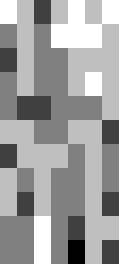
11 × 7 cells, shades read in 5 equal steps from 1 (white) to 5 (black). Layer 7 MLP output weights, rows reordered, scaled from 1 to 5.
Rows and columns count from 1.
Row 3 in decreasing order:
4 3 3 2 2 2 2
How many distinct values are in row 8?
2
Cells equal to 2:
30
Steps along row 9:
up down up same down up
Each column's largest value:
4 4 4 3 5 3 4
